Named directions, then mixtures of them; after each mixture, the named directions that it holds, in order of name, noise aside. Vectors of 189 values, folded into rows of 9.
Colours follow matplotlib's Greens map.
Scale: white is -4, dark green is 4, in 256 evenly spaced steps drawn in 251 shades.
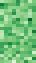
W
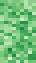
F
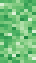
F, W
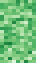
F, W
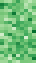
F, W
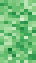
F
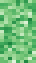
F, W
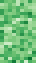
F, W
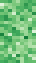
F, W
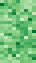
F, W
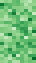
F, W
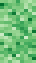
F, W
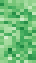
F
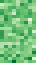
W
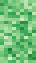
F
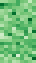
F, W
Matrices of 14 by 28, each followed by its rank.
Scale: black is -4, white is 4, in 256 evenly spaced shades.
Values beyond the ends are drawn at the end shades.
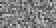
full rank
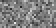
full rank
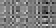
two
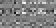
three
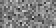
full rank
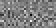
three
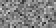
full rank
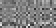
three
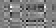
two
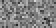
full rank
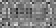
three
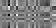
two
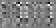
two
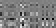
two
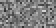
full rank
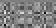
two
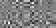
three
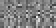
three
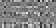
three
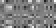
two
